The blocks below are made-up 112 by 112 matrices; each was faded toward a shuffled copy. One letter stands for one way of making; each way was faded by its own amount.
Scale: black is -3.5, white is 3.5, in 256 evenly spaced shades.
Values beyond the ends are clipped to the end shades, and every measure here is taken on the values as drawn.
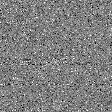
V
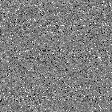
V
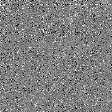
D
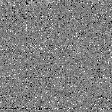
D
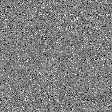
V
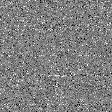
V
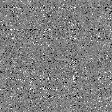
D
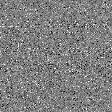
V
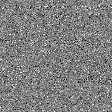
V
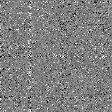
D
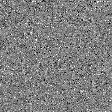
V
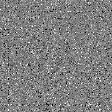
D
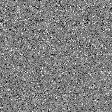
V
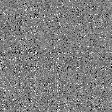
D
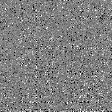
D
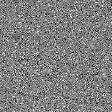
D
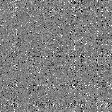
D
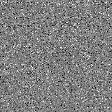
V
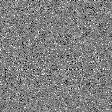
V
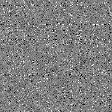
D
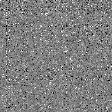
D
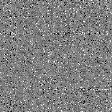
D
